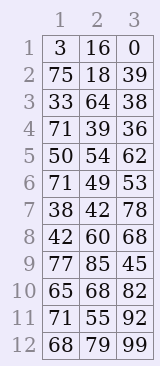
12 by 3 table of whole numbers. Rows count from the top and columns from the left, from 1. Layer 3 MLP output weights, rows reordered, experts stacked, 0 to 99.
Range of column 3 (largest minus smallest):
99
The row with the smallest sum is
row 1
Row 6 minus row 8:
29 -11 -15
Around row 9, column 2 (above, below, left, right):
60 68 77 45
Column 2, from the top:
16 18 64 39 54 49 42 60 85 68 55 79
